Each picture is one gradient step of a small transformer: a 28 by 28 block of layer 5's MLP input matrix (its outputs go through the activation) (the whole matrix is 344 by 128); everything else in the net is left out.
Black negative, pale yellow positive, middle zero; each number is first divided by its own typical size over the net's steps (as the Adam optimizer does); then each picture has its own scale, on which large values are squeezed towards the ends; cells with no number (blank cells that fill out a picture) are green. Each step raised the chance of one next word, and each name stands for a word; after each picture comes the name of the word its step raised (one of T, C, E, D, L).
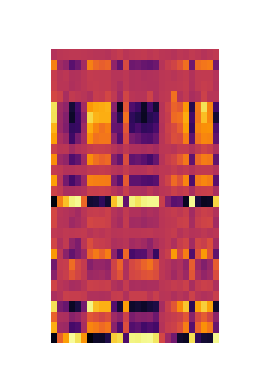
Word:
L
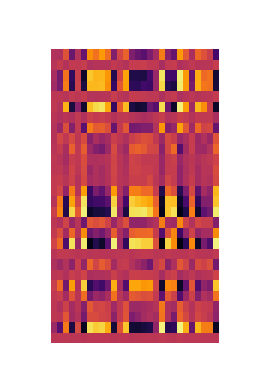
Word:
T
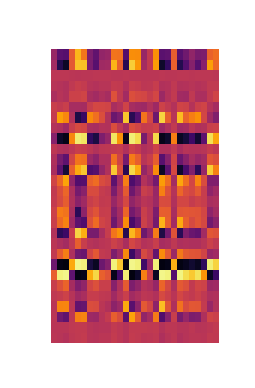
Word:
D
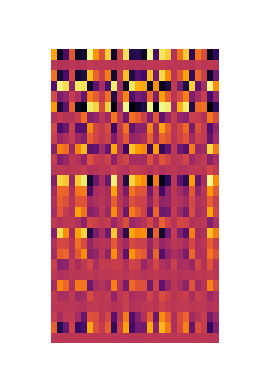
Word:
T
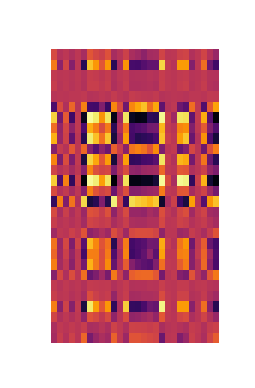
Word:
L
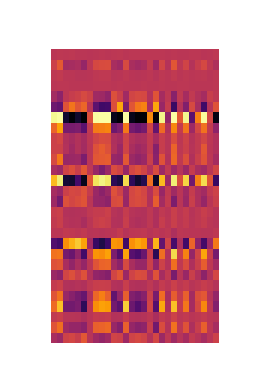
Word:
L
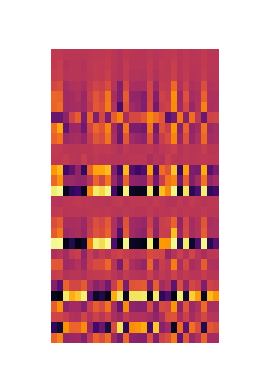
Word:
T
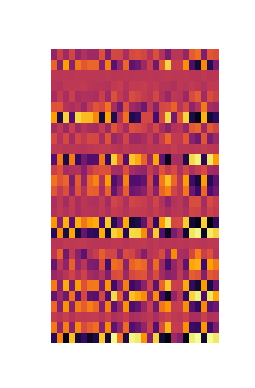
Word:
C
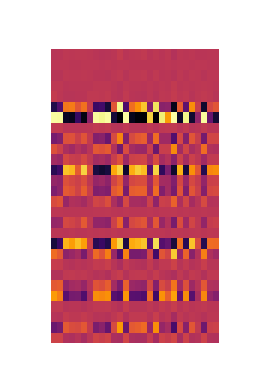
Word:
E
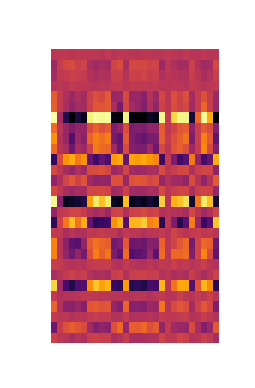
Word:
E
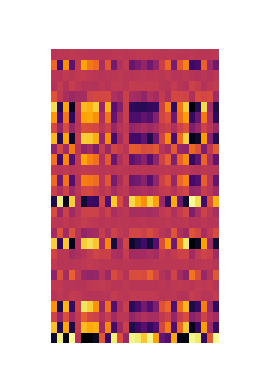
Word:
L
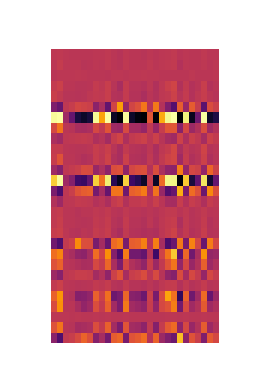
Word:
L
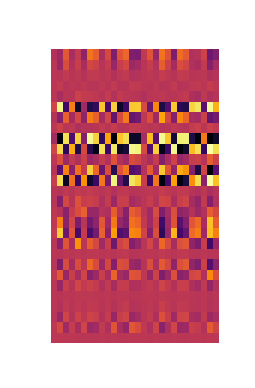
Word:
E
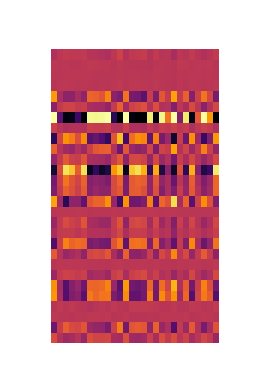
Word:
E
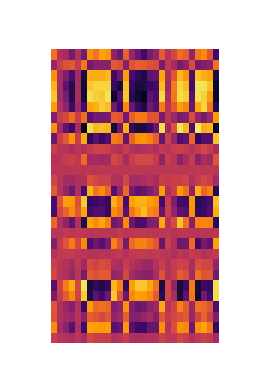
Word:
T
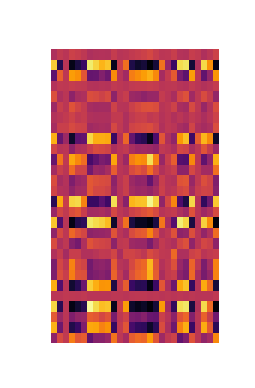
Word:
C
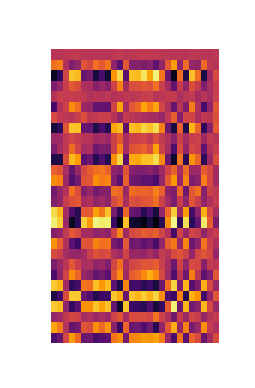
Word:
C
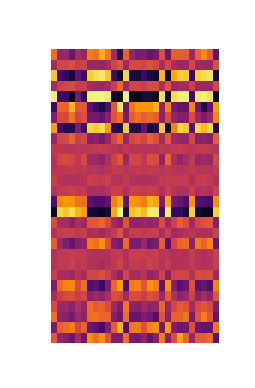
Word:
T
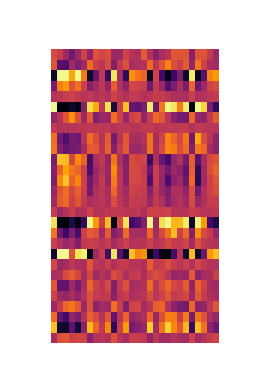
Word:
C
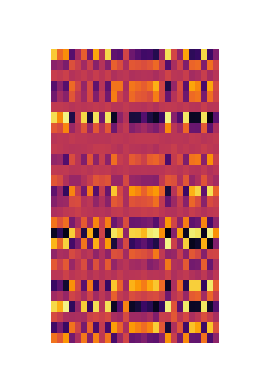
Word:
T
